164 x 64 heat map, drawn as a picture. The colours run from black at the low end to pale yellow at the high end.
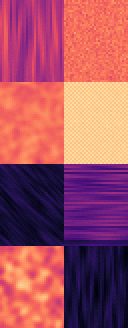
It is made of 4 by 2 panels. Panel 1,1: middling, streaked downward. Panel 1,2: high, fine-grained, faint in contrast. Panel 2,1: high, blotchy, faint in contrast. Panel 2,2: very high, checkered, faint in contrast. Panel 3,1: very low, slanting down to the right, faint in contrast. Panel 3,2: low, streaked across. Panel 4,1: high, blotchy. Panel 4,2: very low, streaked downward, faint in contrast.
